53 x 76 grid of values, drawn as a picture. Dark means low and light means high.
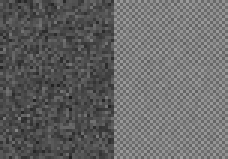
The table splits into one row of 2 panels. Panel 1,1: low, fine-grained. Panel 1,2: middling, checkered.
